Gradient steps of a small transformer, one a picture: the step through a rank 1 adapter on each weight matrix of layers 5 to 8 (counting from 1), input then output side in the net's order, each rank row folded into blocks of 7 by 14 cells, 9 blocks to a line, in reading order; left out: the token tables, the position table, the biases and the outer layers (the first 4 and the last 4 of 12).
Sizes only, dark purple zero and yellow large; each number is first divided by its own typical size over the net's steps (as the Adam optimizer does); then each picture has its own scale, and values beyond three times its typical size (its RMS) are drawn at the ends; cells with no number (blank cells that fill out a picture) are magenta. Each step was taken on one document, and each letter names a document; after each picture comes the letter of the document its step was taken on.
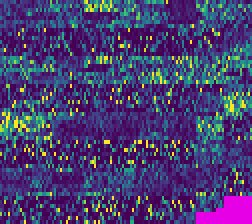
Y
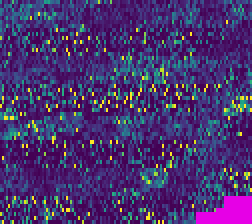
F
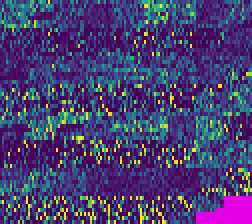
F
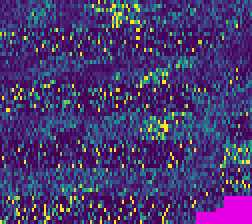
F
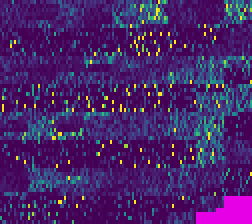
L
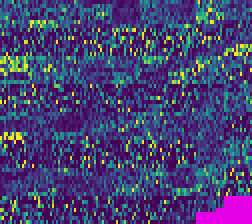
Y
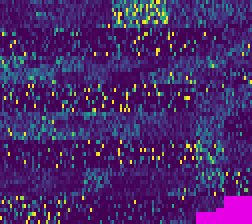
L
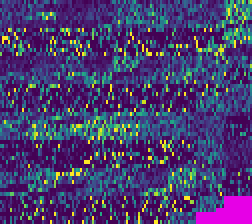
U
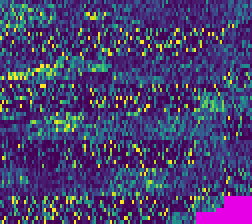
F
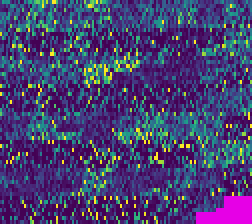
U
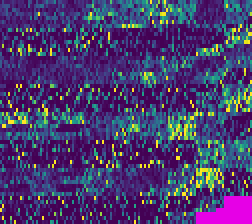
U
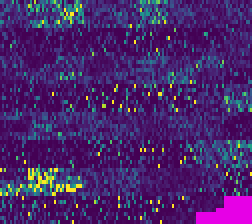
L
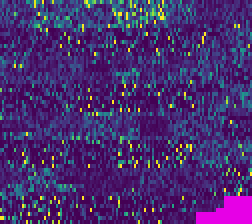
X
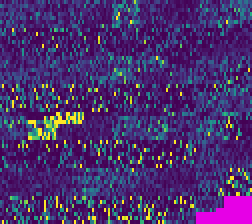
F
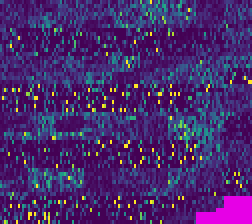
L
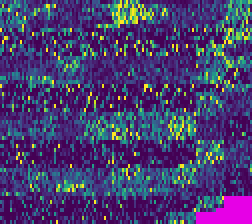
U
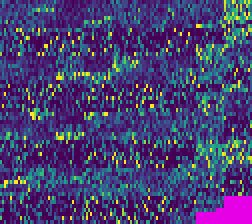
U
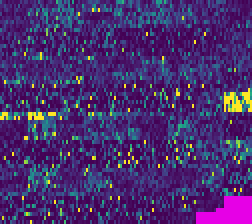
X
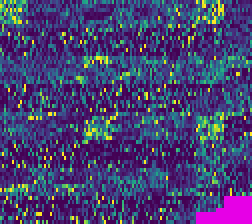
Y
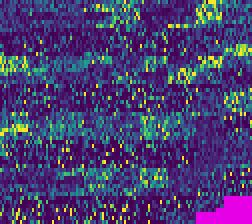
Y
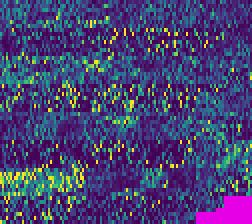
F
